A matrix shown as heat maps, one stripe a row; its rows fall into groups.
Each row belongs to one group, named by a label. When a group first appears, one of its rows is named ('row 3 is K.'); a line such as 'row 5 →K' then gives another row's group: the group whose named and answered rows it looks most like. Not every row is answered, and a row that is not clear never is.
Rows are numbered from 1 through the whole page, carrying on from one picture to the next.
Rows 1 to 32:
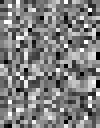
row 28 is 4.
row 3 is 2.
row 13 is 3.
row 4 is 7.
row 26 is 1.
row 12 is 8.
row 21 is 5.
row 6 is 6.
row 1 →8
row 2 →7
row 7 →7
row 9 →5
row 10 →4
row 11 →7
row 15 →5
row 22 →5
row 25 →2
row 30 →7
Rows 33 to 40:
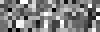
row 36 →7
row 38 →4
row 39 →4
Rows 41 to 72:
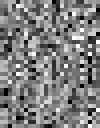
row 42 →4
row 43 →5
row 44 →7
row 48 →3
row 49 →5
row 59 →4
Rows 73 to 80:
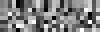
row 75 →7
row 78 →2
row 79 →4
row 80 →3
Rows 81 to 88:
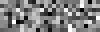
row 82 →3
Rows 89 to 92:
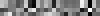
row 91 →2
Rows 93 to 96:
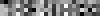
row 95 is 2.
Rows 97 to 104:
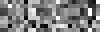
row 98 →7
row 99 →2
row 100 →2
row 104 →2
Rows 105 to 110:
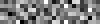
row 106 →8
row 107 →2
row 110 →8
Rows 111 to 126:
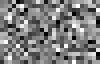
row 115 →6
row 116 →5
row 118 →3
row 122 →8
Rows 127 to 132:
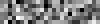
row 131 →4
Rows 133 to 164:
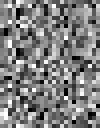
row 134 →7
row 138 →7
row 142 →8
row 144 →6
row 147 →1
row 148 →4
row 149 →2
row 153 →3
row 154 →1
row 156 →3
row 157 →8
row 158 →1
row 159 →5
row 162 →6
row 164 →4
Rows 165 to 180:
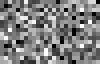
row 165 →5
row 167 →3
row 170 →2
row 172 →1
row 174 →6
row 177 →4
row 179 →6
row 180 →1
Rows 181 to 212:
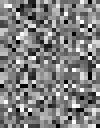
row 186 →3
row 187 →2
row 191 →3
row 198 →8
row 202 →8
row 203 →3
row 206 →6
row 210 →7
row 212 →5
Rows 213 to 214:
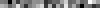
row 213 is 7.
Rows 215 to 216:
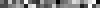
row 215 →5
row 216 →2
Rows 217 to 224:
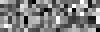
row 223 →6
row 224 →5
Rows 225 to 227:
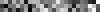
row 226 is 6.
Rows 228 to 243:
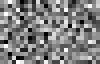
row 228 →1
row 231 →6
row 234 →7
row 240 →8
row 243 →4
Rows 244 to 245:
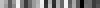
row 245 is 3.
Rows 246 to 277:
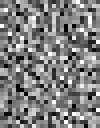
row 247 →3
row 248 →6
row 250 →2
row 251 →2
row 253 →3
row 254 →7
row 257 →4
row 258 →7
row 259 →1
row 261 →3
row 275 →3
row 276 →8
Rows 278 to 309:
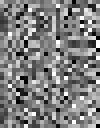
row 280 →7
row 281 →7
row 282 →3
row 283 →2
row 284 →3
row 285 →2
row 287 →5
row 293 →8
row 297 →8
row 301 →8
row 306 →2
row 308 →8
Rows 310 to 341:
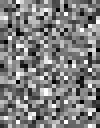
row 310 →4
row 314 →6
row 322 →5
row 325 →7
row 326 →8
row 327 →2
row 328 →4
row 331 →2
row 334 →5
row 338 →2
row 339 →6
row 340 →8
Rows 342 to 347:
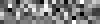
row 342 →3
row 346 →8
